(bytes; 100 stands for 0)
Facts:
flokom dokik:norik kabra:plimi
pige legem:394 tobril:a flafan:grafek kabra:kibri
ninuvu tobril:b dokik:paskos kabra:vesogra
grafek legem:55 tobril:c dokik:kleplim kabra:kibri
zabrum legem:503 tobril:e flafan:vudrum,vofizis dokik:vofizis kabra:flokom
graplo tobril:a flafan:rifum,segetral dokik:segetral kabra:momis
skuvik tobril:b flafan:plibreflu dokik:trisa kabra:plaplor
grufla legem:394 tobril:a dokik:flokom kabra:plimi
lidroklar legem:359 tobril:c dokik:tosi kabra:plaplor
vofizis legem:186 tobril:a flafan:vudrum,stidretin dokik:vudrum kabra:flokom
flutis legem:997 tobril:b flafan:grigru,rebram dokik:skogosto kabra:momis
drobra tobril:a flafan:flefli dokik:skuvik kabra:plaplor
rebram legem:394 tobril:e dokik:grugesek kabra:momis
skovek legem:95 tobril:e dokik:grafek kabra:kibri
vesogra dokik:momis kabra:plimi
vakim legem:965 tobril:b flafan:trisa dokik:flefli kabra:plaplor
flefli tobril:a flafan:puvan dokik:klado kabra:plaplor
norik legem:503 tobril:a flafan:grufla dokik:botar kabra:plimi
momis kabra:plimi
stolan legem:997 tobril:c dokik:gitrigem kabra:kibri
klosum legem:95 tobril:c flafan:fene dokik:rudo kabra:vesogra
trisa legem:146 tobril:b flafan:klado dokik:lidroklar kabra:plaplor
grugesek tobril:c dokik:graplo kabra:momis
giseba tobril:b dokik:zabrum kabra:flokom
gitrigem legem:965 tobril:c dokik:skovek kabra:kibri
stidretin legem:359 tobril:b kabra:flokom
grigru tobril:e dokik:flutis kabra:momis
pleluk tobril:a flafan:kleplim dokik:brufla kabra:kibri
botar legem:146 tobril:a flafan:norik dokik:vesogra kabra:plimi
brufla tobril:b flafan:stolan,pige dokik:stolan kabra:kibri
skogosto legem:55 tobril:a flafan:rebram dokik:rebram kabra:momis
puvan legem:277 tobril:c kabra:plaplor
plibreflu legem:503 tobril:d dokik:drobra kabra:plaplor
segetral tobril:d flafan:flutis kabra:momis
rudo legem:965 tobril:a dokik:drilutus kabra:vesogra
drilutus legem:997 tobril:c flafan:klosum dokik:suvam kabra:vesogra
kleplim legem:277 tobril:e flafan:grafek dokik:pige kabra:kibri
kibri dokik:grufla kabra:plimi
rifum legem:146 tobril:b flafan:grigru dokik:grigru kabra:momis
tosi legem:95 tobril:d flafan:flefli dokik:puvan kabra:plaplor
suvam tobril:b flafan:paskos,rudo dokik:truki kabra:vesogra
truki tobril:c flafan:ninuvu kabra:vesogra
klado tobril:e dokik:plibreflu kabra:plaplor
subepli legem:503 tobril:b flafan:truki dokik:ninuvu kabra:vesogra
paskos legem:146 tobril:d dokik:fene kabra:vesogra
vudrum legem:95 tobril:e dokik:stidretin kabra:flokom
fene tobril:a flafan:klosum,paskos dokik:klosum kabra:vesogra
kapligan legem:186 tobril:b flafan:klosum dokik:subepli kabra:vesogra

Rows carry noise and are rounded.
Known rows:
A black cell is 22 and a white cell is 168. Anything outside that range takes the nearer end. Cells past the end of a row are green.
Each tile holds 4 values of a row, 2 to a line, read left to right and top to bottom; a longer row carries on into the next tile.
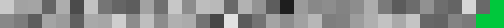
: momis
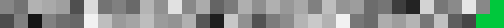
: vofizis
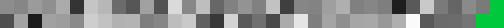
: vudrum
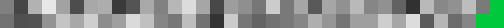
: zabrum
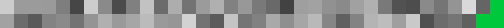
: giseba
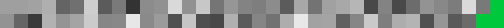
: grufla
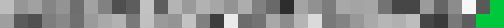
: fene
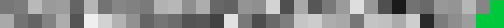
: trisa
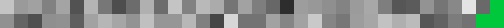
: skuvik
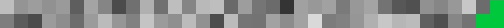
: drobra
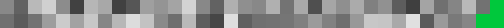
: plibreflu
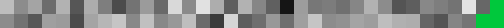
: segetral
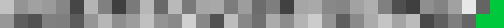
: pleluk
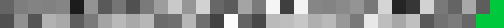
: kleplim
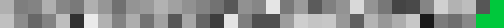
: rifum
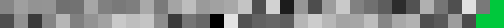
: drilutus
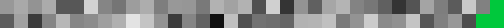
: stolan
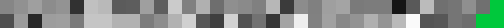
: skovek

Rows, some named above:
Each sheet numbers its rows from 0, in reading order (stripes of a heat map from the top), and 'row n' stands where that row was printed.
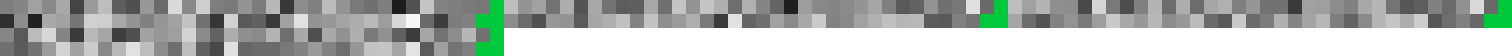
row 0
tosi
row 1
suvam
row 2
klado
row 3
plibreflu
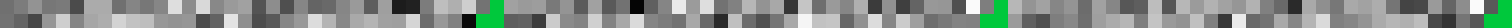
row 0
skogosto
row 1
pige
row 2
fene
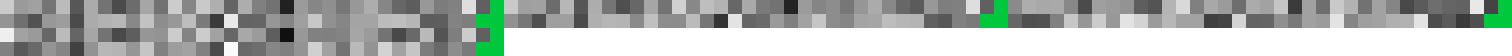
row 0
graplo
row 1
graplo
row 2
lidroklar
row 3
truki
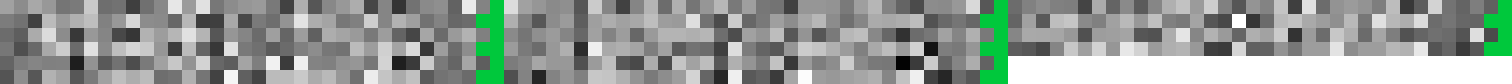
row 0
rebram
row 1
grigru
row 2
puvan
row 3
norik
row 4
botar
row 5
stidretin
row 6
kleplim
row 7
klosum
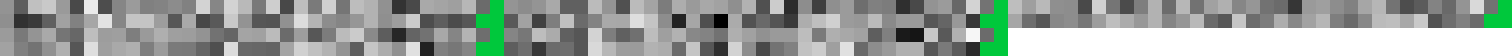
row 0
vakim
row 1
flutis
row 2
klado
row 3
paskos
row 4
kapligan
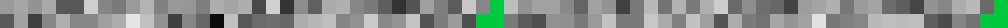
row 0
stolan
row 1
flefli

